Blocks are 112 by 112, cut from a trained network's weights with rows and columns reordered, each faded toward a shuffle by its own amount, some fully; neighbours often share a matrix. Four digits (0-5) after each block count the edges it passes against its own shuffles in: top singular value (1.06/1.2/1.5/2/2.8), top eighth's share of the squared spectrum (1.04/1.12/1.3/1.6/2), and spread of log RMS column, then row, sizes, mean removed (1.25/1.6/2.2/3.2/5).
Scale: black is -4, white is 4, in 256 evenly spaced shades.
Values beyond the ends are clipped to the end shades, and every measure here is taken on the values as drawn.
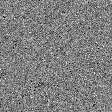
0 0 0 0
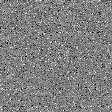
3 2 0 2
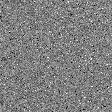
1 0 0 0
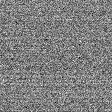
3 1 0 0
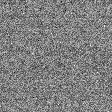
1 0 0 0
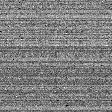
5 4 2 2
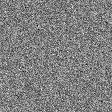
0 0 0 0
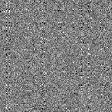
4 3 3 2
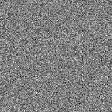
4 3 1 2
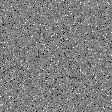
0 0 0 0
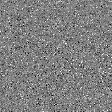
3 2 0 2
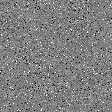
2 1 0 1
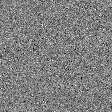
0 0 0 0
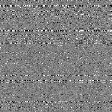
5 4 1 4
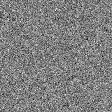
1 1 0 0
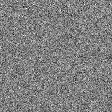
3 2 0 1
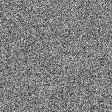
0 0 0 0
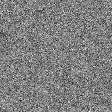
1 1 0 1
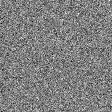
1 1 0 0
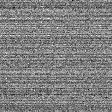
5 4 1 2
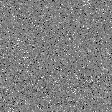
2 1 0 0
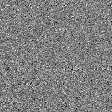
3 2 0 1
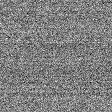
2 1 0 0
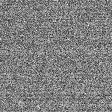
2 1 0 0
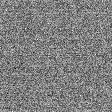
2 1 0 0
